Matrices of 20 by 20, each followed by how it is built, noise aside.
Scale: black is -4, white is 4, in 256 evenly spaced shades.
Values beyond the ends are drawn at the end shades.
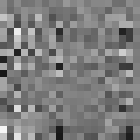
low rank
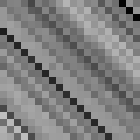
Toeplitz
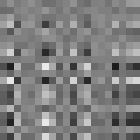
low rank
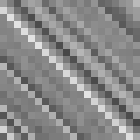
Toeplitz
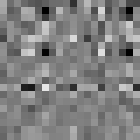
low rank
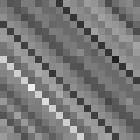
Toeplitz
